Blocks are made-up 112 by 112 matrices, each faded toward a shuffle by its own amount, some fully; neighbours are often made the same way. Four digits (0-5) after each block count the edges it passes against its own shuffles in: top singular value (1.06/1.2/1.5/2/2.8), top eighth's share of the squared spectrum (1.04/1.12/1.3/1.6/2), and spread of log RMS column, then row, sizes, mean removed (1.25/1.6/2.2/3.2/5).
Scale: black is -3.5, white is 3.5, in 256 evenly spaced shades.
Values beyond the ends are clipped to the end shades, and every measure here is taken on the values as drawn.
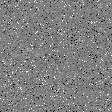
3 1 0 1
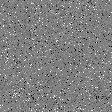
0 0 0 0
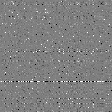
5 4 1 2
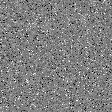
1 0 0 0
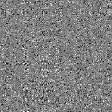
4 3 2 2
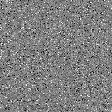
3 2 1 0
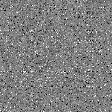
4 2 0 2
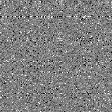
4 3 2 2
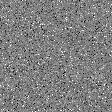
1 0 0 0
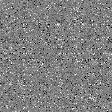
3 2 2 2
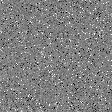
0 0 0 0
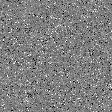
1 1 0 0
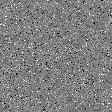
0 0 0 0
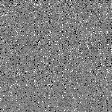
3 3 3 2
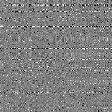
5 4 2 3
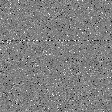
3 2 0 1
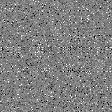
4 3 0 2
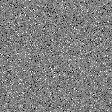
3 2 0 1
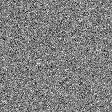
0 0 0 0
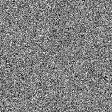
3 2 1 0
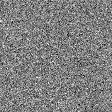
2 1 0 0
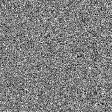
3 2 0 1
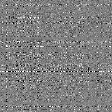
3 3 3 4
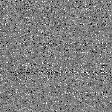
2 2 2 3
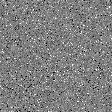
0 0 0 0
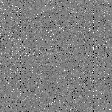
4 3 1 1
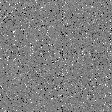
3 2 1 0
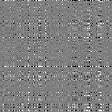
5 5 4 4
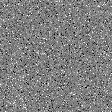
3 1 0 0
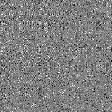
4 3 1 1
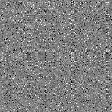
4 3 2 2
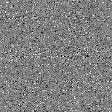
2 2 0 2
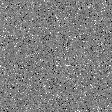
2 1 0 1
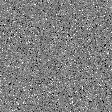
0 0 0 0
